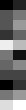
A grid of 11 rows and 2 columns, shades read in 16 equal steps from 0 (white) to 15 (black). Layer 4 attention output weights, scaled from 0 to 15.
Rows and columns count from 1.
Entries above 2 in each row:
2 2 2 2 1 2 2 2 2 2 0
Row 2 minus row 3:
0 2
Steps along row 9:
down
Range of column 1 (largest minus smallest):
14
